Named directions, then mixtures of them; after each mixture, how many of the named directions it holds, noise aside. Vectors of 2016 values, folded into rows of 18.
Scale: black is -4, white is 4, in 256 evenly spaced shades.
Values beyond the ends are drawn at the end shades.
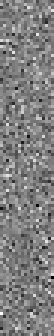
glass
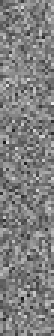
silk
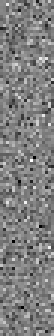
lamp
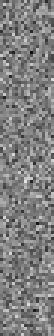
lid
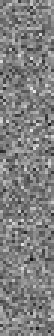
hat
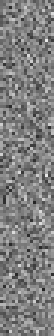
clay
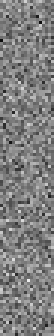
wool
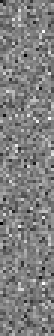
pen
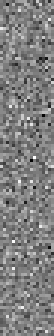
one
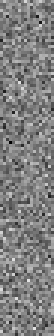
one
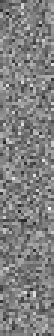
two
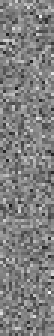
three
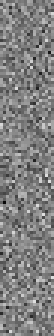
three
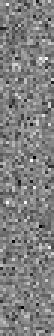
one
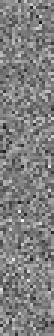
two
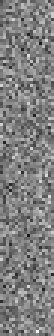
two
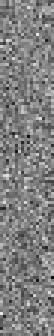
two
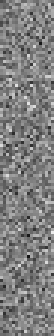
three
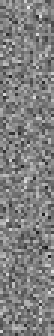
three
